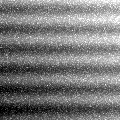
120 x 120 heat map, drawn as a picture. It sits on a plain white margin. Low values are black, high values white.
The top right is the ninth with the highest average. The ninth with the lowest average is the bottom left. On average the colour sits 50% of the way up the scale. The field climbs toward the top right. Horizontal stripes repeat 6 times down the table.
